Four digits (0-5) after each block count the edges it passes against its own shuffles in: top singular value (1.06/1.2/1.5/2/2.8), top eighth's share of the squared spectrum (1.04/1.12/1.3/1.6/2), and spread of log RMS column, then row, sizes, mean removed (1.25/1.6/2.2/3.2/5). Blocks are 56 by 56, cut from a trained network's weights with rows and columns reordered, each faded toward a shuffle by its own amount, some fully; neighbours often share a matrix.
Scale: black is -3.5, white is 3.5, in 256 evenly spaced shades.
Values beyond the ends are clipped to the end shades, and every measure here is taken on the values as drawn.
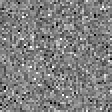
0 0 0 0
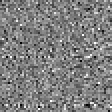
3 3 1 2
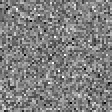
1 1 0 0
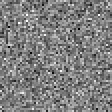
0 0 0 0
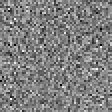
3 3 1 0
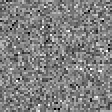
0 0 0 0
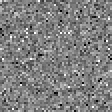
0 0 0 0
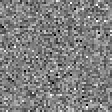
0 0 0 0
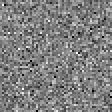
0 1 1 0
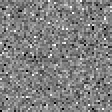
0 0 0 0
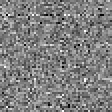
3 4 1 2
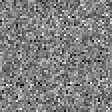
2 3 1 1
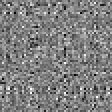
3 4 2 2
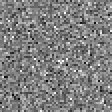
2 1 0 1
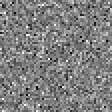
2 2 0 1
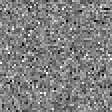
2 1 0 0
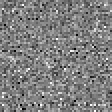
3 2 0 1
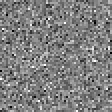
2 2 1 0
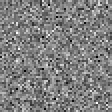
2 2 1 0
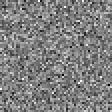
1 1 0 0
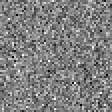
1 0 0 0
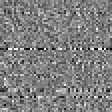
4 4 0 3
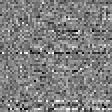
4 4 1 3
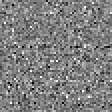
2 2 0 1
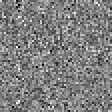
2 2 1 0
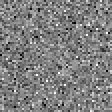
1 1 0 0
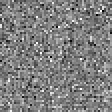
2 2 0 0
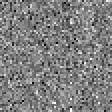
2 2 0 0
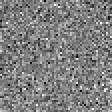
1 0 0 0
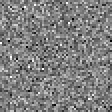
0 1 0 0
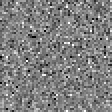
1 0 0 0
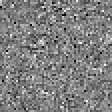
2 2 0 0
